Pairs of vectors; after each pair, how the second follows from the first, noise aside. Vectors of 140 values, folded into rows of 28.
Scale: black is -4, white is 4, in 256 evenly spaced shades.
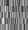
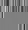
partly zeroed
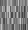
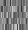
shuffled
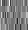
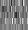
shuffled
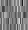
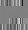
partly zeroed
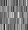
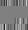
partly zeroed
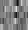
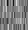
shuffled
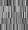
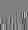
partly zeroed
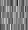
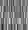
shuffled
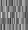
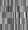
shuffled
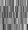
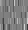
partly zeroed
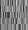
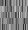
shuffled
